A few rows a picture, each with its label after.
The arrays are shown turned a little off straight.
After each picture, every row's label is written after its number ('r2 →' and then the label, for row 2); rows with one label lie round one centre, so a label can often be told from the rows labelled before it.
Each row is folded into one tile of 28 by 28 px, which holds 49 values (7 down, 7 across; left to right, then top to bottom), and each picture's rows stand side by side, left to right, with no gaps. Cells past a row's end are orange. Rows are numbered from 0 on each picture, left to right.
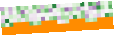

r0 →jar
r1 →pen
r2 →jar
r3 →pen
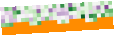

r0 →pen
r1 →jar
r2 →pen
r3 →jar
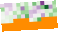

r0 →jar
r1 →pen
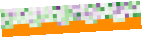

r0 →jar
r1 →jar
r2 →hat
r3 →pen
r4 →pen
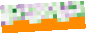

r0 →hat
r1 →jar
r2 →pen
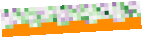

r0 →pen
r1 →jar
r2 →pen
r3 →hat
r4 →hat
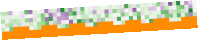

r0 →jar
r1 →hat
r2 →pen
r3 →jar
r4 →jar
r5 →jar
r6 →hat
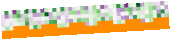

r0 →pen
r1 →pen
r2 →pen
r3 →hat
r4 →pen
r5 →hat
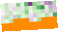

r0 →jar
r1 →hat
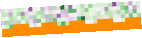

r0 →jar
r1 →hat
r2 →pen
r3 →jar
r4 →hat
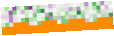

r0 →pen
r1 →hat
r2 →jar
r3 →hat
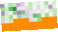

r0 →hat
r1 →jar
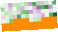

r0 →jar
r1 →pen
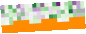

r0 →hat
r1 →pen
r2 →hat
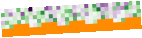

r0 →jar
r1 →hat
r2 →hat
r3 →hat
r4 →pen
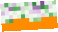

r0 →pen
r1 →pen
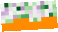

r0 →pen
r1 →pen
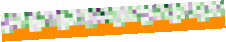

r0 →pen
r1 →hat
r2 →hat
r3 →pen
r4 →jar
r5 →pen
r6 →hat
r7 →jar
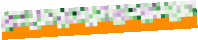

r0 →pen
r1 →jar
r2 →pen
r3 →hat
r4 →pen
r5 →pen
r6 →jar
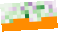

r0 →jar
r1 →hat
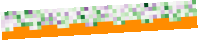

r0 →pen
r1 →hat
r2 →jar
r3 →hat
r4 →jar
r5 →pen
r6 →jar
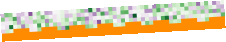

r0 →hat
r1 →hat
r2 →jar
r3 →pen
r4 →hat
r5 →pen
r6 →jar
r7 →hat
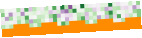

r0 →jar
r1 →jar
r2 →pen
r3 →jar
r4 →jar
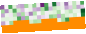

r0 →hat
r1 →pen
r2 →jar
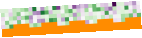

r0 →jar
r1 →pen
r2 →hat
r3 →hat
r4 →hat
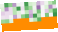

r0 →pen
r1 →jar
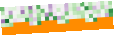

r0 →jar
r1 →hat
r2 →jar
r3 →jar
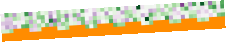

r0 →pen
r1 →hat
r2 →jar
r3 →jar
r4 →pen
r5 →jar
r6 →pen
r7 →pen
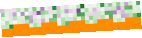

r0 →jar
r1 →pen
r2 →jar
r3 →jar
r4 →pen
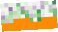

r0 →jar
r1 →jar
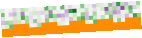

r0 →jar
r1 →jar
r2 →pen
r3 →jar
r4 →pen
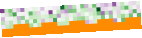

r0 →hat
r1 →jar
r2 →pen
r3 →hat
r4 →hat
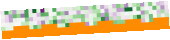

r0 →pen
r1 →pen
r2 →jar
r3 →hat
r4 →pen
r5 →hat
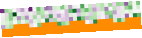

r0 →hat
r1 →hat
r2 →pen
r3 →jar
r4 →pen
